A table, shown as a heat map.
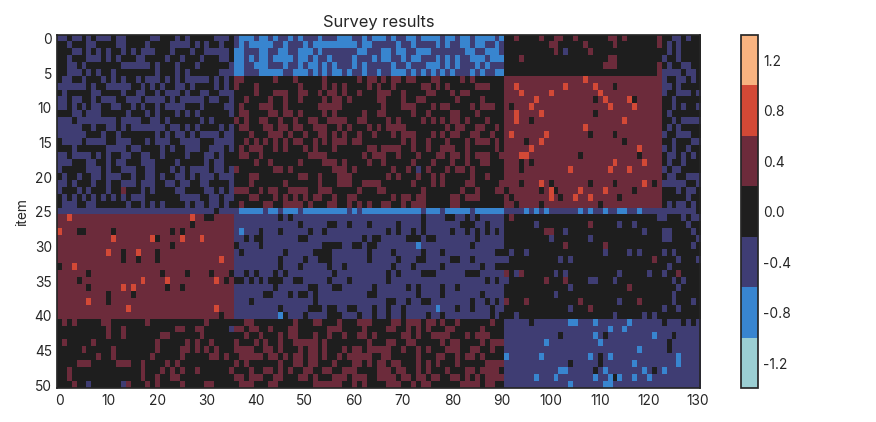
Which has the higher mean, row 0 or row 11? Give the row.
11
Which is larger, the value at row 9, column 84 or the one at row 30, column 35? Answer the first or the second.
the second
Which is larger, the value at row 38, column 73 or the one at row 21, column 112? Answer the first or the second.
the second
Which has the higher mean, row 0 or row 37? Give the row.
37
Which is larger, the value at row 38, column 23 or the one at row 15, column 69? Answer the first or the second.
the first
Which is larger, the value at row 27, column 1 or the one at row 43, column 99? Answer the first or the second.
the first
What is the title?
Survey results
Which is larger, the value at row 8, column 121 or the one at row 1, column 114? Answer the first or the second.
the first
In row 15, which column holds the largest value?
98
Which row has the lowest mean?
25
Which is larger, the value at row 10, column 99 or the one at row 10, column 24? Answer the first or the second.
the first
